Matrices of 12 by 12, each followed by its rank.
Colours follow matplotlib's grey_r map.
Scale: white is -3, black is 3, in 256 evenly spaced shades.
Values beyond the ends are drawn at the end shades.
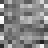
two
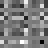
two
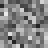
full rank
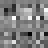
two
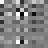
two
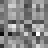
two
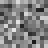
full rank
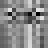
two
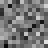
full rank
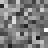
full rank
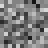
full rank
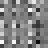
two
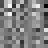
two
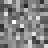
full rank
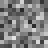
full rank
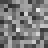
full rank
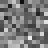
full rank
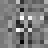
two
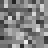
full rank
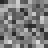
full rank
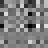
two
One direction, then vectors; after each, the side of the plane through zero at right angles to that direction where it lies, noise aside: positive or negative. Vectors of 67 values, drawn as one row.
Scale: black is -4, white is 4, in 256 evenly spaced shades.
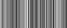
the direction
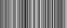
negative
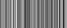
negative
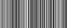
positive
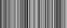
negative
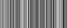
positive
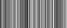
negative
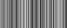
positive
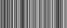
negative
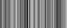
negative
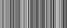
positive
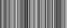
negative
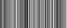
negative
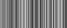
positive
